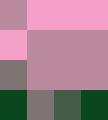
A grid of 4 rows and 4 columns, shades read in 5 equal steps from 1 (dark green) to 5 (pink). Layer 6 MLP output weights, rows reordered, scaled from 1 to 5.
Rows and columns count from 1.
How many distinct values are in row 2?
2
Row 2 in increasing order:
4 4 4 5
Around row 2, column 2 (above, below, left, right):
5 4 5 4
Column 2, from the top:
5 4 4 3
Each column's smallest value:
1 3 2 1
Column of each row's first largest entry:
2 1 2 2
